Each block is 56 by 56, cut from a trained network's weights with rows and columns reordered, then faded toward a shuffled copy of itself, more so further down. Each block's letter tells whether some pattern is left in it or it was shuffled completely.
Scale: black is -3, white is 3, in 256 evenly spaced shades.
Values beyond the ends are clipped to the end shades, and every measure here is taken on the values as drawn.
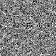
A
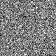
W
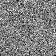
W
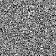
A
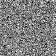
A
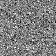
A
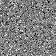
W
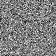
W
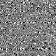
A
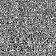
A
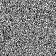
W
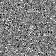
W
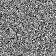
W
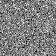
W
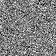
W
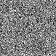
W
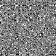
A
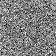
W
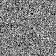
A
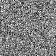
A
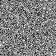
W
